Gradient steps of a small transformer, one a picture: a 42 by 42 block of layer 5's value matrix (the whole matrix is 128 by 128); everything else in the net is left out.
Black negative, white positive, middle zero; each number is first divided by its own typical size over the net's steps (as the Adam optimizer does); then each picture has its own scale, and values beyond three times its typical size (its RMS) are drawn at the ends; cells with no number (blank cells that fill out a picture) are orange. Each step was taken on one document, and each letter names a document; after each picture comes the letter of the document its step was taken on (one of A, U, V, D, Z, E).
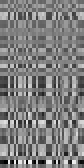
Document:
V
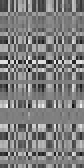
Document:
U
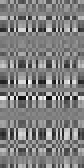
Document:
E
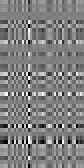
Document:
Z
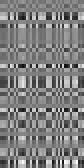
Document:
V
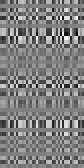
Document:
E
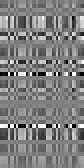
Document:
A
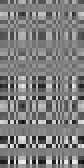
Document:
V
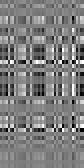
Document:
A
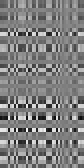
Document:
U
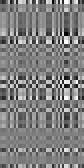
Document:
E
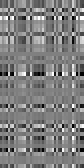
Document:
A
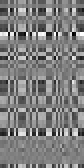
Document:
E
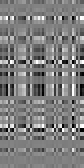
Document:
A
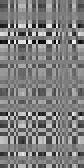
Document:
U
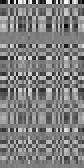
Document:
E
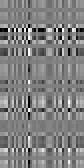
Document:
Z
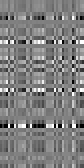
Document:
A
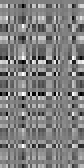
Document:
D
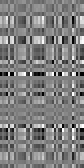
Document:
A
